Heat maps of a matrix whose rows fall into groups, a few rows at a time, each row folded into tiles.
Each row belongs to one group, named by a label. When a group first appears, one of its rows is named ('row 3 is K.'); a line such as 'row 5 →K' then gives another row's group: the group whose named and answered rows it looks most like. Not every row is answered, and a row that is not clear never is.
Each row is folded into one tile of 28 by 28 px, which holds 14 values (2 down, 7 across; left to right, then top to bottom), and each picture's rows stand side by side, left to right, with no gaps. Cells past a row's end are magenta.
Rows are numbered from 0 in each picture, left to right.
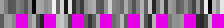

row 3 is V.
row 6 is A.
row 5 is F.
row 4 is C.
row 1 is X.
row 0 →A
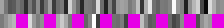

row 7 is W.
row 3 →C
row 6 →V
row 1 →F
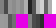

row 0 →X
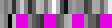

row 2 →W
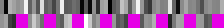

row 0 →X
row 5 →W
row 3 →F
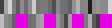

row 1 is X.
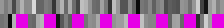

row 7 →W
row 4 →A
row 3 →A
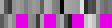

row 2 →X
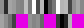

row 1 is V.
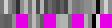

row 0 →V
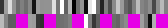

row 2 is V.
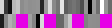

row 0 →W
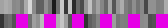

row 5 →X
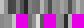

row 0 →A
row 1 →C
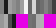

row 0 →X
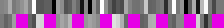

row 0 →V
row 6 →V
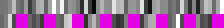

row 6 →C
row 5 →W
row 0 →C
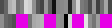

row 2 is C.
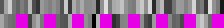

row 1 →W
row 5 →F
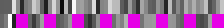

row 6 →X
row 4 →A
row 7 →V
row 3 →V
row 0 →C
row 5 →A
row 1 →V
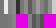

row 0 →V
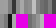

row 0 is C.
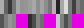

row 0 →W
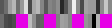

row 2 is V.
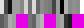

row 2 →X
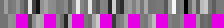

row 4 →W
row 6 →V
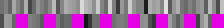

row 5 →X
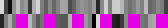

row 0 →W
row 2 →V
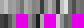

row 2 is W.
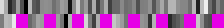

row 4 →F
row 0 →A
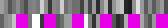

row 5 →F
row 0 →A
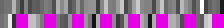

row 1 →F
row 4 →V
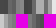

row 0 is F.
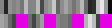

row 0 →X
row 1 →V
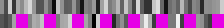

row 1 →A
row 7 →X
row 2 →A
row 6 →C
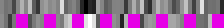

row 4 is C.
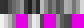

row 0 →F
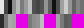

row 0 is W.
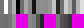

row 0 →V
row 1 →X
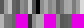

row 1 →W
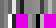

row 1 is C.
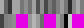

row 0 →W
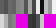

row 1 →V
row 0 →F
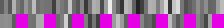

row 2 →C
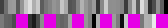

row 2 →V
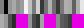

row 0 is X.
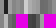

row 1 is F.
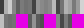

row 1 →X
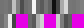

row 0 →C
